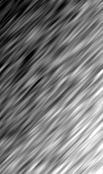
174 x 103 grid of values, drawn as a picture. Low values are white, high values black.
Ninth with the highest average: top left. Slope: up to the top left. Grain: diagonal, up to the right. Mirror symmetry: none. Ninth with the lowest average: bottom right. Lone odd cells: none. Odd rows or columns: none.
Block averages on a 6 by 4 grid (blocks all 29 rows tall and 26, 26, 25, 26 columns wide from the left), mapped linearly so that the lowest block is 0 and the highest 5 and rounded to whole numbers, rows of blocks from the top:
5442 | 4432 | 4322 | 3321 | 3210 | 2210
